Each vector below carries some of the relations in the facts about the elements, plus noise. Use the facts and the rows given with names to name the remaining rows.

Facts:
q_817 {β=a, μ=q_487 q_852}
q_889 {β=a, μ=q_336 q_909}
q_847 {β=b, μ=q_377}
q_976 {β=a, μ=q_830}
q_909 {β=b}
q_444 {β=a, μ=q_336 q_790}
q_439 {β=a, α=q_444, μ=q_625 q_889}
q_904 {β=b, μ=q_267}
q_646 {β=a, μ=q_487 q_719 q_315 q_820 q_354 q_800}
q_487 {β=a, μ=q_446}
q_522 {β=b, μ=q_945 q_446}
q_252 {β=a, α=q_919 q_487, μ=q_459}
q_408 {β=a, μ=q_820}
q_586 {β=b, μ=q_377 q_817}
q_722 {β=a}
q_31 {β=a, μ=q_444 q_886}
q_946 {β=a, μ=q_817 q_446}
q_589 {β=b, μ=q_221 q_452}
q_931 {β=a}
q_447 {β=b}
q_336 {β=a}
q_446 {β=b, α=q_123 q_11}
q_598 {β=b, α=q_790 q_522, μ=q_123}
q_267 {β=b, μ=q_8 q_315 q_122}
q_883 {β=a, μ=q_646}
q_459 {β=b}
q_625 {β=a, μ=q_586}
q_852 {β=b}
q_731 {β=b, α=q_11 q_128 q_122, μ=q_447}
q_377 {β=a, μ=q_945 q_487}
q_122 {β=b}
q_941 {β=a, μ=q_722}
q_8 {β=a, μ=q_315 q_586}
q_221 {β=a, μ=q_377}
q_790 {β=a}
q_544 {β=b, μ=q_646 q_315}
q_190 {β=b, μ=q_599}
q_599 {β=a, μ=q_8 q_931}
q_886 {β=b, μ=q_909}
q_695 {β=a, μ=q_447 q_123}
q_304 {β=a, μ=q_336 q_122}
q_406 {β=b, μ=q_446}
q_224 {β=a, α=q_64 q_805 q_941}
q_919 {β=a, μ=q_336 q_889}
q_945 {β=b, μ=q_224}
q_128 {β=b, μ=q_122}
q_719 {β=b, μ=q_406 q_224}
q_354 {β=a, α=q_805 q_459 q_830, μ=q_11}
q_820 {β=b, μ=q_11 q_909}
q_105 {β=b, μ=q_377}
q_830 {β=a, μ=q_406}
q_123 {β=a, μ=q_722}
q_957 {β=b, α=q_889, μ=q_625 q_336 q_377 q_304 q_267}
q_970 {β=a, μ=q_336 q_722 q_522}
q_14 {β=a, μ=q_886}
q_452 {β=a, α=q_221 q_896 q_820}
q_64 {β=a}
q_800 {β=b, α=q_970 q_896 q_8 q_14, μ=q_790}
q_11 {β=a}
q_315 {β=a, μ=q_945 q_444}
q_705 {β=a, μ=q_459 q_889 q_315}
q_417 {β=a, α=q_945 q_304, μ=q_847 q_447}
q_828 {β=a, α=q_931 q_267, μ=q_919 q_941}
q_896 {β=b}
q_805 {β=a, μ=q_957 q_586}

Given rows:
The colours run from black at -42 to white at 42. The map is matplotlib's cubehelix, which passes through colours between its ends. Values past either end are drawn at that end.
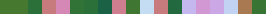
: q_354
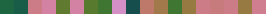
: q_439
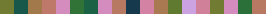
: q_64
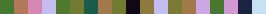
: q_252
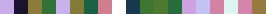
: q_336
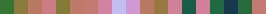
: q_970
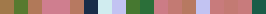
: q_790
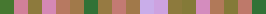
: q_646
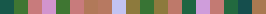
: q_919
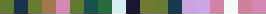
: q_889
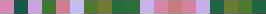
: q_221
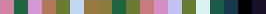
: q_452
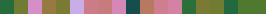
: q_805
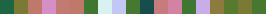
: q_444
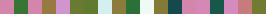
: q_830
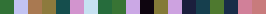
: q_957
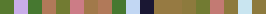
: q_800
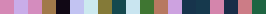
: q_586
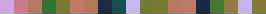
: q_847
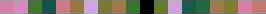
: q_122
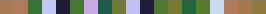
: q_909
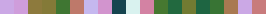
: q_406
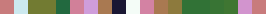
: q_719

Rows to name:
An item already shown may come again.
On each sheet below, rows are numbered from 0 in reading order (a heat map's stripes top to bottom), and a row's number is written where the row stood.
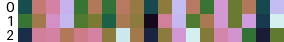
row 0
q_705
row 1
q_252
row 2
q_599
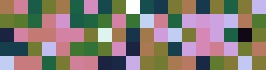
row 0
q_598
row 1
q_354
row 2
q_599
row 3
q_14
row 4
q_847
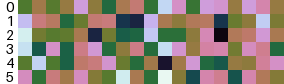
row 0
q_883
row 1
q_847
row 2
q_447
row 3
q_377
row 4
q_267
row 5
q_830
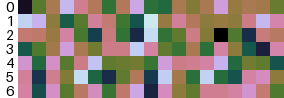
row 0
q_31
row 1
q_945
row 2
q_731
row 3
q_828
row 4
q_221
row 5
q_417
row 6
q_625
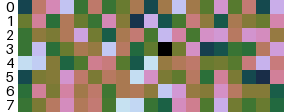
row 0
q_705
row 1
q_896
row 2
q_883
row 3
q_128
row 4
q_945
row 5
q_828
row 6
q_646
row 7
q_444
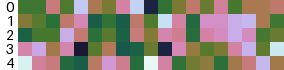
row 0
q_304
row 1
q_354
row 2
q_408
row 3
q_459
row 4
q_446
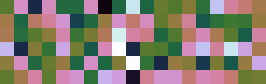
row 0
q_820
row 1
q_695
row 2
q_941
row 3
q_336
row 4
q_598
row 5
q_8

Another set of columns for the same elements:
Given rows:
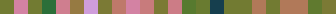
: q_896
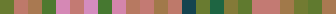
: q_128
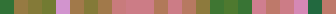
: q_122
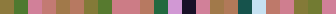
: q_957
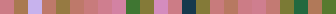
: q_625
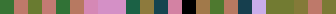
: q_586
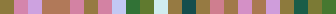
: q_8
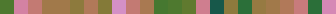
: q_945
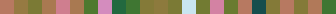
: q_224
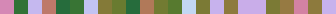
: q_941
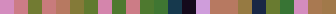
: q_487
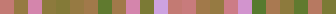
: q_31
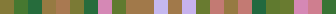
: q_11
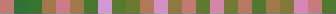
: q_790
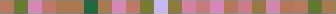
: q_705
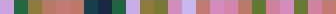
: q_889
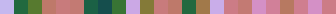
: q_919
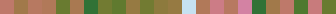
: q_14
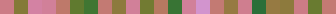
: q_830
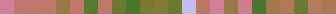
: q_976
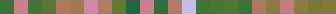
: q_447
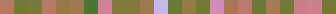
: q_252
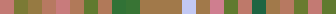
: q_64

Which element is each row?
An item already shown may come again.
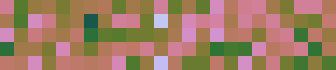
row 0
q_828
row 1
q_705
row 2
q_439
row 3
q_122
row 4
q_599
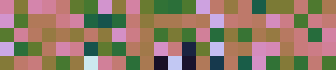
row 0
q_946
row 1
q_444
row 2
q_945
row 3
q_304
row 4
q_847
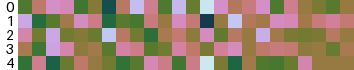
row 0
q_646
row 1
q_304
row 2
q_695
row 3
q_805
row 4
q_909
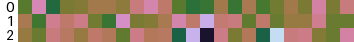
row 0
q_719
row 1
q_931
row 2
q_957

